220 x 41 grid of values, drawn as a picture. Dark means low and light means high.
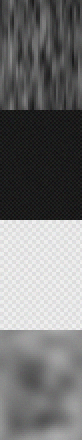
The table splits into 4 rows of 1 panel. Panel 1,1: low, streaked downward. Panel 2,1: very low, checkered, faint in contrast. Panel 3,1: very high, checkered, faint in contrast. Panel 4,1: middling, smooth.
